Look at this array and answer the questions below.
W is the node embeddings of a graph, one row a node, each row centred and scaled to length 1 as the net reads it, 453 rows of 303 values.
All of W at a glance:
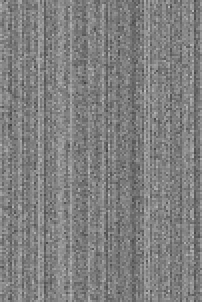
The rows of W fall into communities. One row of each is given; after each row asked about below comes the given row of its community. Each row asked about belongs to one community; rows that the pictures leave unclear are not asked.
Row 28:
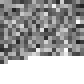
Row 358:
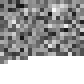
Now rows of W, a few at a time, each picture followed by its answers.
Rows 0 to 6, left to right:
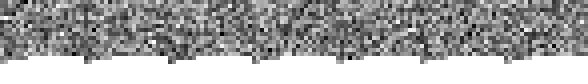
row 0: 358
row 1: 358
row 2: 28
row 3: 28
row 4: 358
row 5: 358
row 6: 28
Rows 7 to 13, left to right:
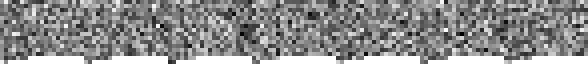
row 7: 358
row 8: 28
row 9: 28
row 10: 28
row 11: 358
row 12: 28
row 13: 358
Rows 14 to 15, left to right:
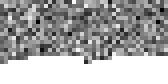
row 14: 28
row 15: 28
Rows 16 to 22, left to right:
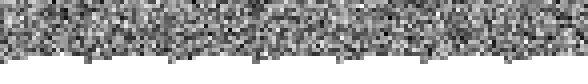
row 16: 28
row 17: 358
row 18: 28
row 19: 358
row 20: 28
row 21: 358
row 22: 28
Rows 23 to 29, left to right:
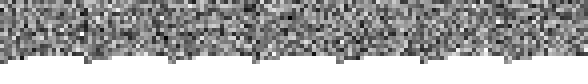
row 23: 28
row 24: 28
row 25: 28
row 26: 358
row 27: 28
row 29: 28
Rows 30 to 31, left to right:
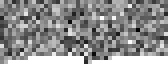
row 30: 358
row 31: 28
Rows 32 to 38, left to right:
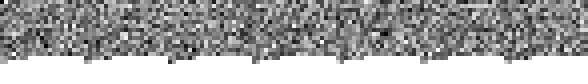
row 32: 358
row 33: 358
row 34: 28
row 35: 358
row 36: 358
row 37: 358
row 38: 358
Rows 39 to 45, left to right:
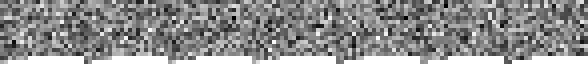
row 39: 358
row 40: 28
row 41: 358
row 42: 358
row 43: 28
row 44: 358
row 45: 28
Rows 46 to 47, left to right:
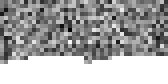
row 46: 358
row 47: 28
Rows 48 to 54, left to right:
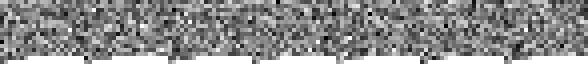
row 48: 28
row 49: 28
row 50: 358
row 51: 28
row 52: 28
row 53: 28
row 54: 28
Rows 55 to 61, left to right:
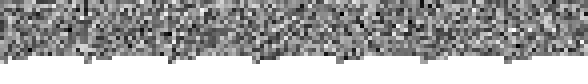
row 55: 358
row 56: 358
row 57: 358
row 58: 28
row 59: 28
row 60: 358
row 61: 28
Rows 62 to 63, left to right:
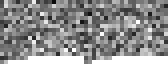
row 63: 28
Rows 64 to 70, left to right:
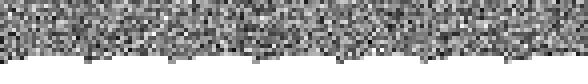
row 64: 28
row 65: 358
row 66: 28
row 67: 358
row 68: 28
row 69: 28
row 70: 28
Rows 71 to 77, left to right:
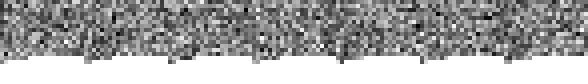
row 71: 358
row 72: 358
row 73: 28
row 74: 28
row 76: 28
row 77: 358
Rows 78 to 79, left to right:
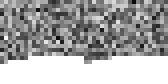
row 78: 28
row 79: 358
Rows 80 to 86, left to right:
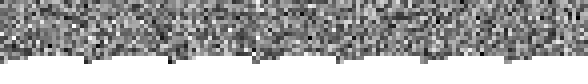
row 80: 28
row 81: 28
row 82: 28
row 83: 28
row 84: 28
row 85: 358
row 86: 358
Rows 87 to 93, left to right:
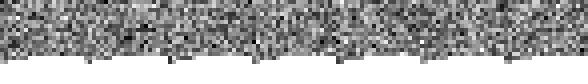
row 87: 358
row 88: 358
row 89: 28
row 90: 28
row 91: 28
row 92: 358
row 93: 358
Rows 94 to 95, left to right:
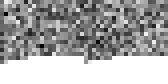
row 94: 28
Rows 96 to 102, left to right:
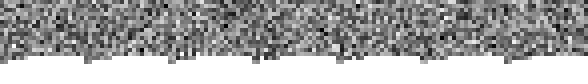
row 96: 358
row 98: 28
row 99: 358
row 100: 358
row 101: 358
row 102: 28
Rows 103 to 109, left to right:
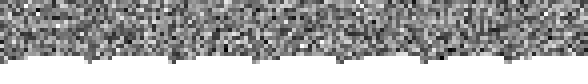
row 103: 28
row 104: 358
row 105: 358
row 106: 358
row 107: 28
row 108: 28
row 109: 358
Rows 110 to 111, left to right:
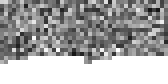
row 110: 28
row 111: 358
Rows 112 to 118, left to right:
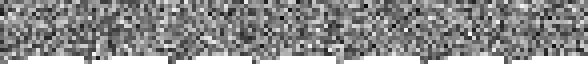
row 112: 28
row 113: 358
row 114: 28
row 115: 28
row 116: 28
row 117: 28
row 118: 28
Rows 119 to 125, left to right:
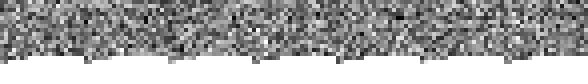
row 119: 358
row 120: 28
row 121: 358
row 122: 28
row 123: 28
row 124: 358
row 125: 28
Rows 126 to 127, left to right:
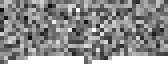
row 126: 28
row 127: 28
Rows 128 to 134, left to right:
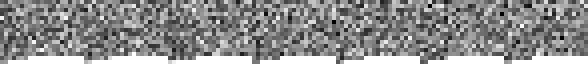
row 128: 358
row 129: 358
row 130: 358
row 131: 358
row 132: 358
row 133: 28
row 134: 358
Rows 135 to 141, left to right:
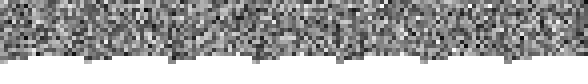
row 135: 358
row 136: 358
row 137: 358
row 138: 358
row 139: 28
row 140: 358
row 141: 28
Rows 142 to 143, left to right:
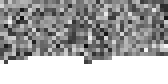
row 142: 28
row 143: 28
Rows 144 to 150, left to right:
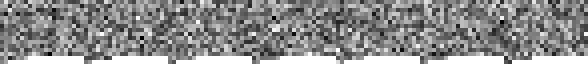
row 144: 28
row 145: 358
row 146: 28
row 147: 28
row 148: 358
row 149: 28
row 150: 28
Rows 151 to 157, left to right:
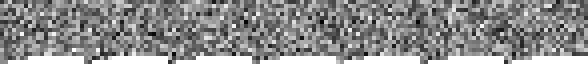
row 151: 358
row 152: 28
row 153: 358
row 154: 358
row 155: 358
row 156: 28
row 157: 28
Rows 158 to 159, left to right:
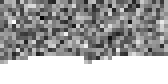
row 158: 358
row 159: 358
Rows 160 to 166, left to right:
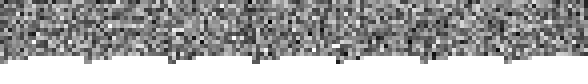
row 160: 358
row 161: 358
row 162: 28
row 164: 28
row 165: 358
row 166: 28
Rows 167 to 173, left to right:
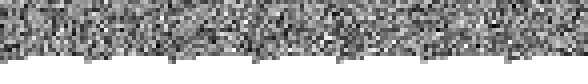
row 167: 28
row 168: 358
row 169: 358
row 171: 358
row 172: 358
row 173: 358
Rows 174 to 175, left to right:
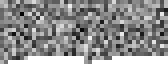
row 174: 28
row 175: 358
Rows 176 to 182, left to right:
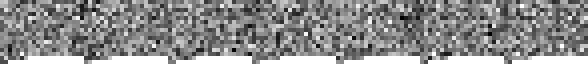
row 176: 28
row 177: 358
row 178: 28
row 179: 358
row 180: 28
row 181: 28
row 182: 28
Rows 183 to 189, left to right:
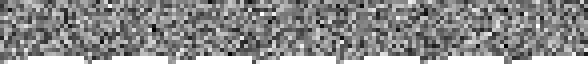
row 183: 358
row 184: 28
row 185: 358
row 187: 358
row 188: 358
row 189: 28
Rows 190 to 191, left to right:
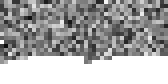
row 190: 358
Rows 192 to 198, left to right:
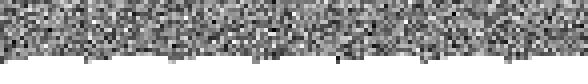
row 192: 358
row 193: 28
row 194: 358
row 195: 358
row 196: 28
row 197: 28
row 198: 358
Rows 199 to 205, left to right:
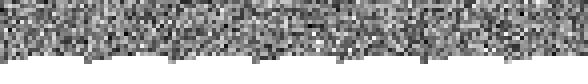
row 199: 358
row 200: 28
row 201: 358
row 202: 28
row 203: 358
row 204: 358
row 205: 28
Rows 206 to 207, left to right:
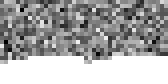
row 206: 358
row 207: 28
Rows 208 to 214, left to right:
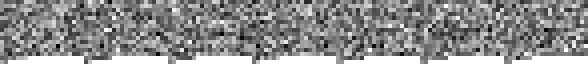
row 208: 358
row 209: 28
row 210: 28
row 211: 358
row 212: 358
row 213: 358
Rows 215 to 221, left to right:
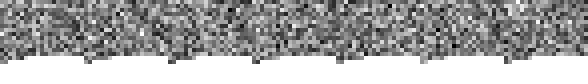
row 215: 28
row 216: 28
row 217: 28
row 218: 28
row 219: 358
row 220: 28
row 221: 28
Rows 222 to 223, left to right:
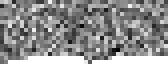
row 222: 28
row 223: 28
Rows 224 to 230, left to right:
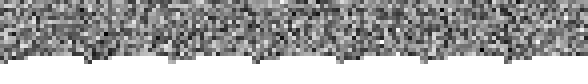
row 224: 28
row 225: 28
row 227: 28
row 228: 28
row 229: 28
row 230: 358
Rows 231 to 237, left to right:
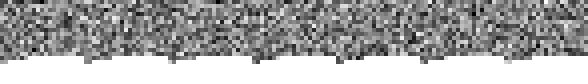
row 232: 28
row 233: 358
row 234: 28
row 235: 28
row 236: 28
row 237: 28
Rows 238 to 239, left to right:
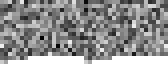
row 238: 358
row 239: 358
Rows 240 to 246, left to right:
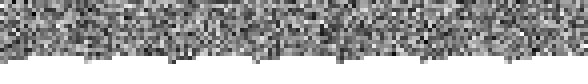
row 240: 28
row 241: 358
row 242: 28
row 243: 28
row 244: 358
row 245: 358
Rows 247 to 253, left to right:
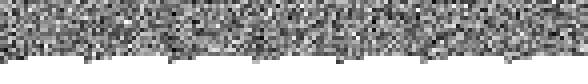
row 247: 28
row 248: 358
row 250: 358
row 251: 28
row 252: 358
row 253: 28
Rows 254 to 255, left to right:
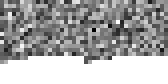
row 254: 358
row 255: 358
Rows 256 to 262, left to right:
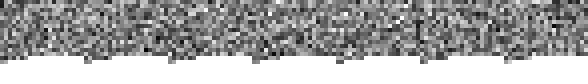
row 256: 358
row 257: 28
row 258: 358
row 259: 358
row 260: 358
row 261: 28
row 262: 28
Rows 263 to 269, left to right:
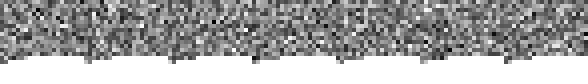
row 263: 28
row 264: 358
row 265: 358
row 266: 358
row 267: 28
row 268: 28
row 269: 358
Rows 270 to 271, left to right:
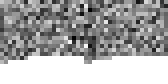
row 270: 28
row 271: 358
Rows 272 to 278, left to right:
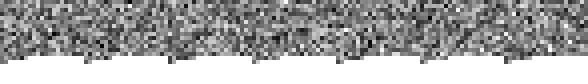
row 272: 28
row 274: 28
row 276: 28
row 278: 28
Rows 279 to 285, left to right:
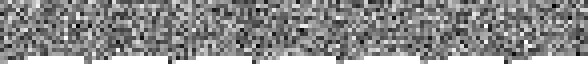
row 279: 28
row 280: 358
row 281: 28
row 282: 358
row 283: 358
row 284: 358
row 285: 28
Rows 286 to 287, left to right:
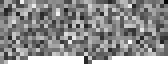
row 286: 358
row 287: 28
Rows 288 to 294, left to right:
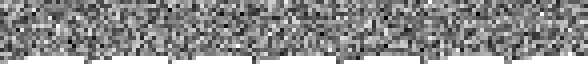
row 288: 28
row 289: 358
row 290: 28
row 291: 28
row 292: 28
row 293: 28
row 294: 28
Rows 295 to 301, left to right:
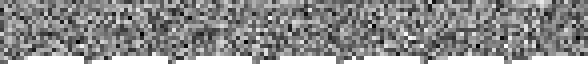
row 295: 28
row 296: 358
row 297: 358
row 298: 28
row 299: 358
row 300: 358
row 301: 28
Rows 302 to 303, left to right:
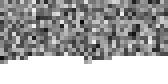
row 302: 358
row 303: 28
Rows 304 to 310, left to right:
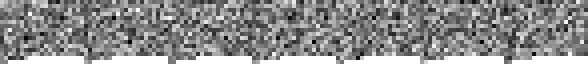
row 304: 28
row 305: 358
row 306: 358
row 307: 358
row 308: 28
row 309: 358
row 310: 358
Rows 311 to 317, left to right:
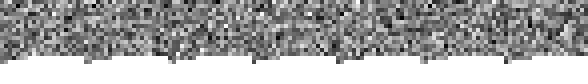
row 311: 358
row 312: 28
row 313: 358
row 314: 358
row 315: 28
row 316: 358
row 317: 28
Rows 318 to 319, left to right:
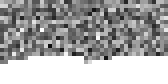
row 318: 28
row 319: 358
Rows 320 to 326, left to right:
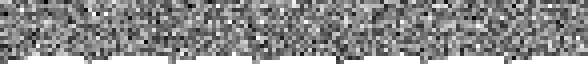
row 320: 28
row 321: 28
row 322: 358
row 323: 28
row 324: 28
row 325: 28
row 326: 28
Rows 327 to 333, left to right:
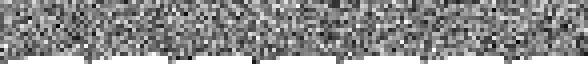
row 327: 28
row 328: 358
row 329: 28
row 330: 28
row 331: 358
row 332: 358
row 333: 358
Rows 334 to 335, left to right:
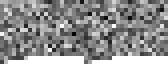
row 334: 28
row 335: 358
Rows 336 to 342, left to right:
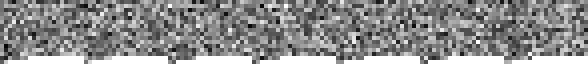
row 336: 358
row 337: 358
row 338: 28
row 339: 28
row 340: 358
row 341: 28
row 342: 358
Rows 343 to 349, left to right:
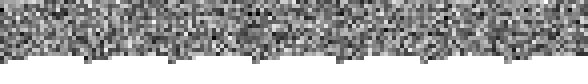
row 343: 28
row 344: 28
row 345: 28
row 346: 28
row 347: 358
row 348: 28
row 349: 28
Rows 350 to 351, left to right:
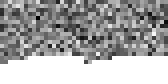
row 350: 28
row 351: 358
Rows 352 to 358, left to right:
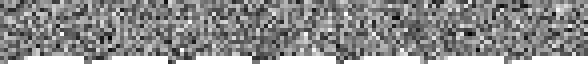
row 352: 28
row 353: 28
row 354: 28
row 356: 28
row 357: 358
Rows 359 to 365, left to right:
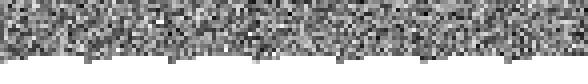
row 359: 28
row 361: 28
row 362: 358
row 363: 358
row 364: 358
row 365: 28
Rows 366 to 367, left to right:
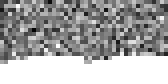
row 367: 28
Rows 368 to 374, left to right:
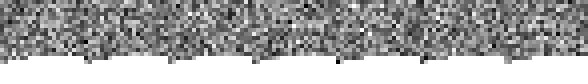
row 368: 358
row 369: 28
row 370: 28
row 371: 28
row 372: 28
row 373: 358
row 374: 28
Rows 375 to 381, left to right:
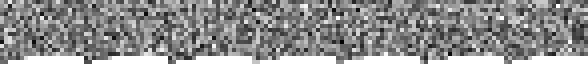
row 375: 28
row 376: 28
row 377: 28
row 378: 358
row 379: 358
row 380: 358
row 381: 28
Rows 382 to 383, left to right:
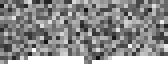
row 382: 358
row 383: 28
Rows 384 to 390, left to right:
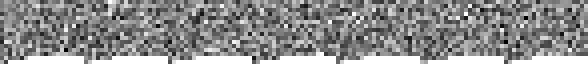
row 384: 28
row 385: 358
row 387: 28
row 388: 358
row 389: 358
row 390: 358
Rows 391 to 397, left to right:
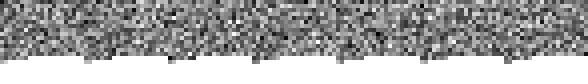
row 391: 358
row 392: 358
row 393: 358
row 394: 358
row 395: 358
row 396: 358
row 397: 28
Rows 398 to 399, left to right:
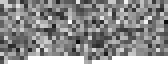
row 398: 28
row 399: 358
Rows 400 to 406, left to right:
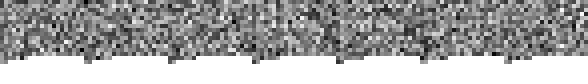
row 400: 358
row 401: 358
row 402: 358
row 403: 28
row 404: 28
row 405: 358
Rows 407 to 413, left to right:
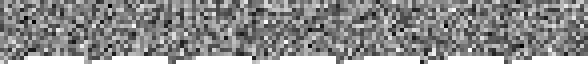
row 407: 28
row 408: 358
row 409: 28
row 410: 358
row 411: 358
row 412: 28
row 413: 358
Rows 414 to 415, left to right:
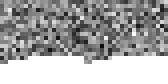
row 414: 28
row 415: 28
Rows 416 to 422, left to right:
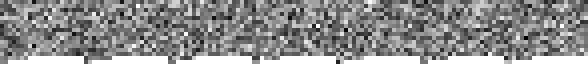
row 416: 358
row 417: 358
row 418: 28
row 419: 358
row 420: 28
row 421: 358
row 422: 358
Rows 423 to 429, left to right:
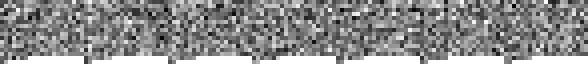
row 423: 358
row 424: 28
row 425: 28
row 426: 28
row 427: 358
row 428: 28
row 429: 28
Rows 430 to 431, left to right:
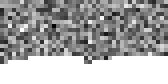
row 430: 28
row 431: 28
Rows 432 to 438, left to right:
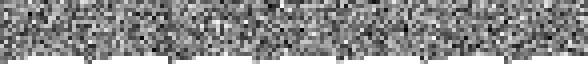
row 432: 358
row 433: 28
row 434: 28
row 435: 358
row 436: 358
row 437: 28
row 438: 28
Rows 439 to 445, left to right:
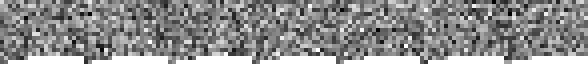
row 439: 28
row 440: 28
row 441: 358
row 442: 358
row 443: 358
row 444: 28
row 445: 358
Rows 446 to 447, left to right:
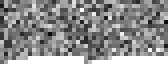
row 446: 358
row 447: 358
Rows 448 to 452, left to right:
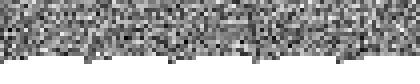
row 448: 358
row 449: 358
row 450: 28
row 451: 358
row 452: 28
